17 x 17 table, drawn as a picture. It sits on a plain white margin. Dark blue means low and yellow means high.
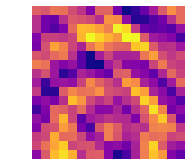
No row or column stands out. No overall slope runs across the table. The ninth with the highest average is the top middle. Rings spread out from the bottom middle.
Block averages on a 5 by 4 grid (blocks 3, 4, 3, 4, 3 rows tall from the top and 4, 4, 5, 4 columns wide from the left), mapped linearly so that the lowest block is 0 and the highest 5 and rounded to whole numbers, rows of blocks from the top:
1421
3242
0331
2223
5313
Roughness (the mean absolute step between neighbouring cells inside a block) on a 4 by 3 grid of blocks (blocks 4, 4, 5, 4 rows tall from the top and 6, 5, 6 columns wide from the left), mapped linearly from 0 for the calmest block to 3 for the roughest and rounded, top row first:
132 / 121 / 203 / 111
